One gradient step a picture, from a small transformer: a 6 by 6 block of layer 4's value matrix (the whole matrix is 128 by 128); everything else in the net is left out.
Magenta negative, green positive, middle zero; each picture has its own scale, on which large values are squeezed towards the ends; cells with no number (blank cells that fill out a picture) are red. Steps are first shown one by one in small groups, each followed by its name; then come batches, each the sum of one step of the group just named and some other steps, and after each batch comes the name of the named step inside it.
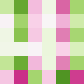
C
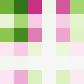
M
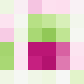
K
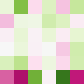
C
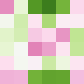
C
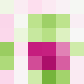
K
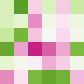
M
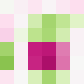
K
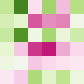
M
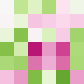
C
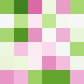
M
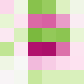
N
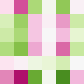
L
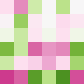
L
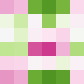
L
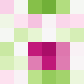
N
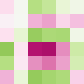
N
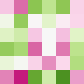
L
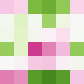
L
